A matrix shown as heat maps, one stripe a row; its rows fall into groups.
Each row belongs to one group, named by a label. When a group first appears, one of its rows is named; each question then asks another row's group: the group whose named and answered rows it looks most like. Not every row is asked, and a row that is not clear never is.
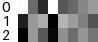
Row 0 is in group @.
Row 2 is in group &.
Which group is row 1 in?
&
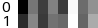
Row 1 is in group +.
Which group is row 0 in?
+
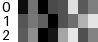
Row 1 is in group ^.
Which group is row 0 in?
+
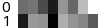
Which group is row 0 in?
^
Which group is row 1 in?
&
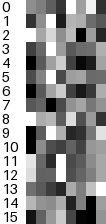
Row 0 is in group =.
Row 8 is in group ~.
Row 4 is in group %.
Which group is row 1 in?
&
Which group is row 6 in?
%
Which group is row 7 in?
+
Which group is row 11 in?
@
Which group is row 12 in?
@
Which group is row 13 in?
^
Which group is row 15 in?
%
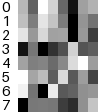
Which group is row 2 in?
~
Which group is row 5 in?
~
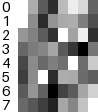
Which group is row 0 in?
=
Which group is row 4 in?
+
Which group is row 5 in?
&
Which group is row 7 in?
^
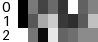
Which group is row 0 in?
+
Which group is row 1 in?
%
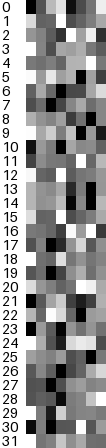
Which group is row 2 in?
=
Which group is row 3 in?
@
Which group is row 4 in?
=
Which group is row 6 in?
^
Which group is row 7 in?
+
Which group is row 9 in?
~
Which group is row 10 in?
&
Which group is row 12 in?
@
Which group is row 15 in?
@
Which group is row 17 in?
+
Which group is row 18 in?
@
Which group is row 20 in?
=
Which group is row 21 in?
%
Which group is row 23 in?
&
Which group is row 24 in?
=
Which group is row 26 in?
^
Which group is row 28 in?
^
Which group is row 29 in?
@
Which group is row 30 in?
+
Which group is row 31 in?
@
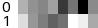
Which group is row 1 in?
=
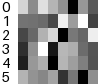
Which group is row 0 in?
~
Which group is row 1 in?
=
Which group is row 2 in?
%
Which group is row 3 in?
&
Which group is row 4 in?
&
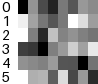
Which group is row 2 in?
@
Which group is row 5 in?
~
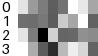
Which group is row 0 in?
=
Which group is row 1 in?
=
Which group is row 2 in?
@
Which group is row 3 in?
=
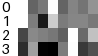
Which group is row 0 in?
@
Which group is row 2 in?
+
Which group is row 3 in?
+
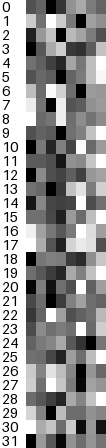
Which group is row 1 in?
~
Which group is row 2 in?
&
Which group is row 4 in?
^
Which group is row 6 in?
~
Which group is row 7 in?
@
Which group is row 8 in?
@
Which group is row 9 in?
^
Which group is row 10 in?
+
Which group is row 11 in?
^
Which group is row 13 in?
+
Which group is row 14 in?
+
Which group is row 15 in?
^
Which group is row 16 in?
=
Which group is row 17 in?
=
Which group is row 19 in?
^
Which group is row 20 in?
+
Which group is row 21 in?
+
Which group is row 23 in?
+
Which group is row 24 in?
%
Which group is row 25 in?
^
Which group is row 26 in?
~
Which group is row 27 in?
~
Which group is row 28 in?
^
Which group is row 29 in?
@
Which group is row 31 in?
&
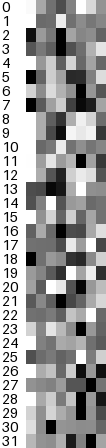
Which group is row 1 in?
@
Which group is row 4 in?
~
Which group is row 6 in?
~
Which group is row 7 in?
%
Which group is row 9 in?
=
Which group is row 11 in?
~
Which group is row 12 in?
=
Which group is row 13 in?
+
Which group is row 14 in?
&
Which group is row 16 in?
^
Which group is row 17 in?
=
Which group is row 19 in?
=
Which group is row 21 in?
^
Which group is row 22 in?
=
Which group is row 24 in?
@
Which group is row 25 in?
+
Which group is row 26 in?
~
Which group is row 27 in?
%
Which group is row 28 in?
~
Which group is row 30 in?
@
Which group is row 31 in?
%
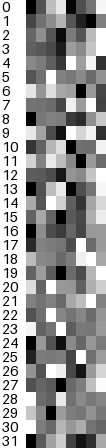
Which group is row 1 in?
%
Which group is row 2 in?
^
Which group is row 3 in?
^
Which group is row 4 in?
=
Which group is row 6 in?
~
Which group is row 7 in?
=
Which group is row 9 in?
=
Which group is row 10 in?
%
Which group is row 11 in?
~
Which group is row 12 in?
^
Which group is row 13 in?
%
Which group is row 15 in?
^
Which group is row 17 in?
+
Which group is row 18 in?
=
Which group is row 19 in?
^
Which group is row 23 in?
@
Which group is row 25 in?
+
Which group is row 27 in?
^
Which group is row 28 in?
@
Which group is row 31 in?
%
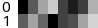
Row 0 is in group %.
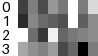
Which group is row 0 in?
+
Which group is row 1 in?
+
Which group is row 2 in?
@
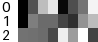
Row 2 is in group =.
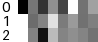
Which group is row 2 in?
@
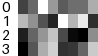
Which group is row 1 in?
=
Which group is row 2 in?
%
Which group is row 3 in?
%
